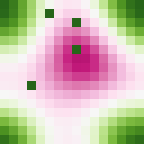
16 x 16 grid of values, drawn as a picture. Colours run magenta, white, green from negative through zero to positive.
The centre is the ninth with the lowest average. No regular stripes run through it. Values change most from cell to cell in the top middle. The bottom middle is the calmest part. Four lone cells stand out, each far higher than its neighbours.
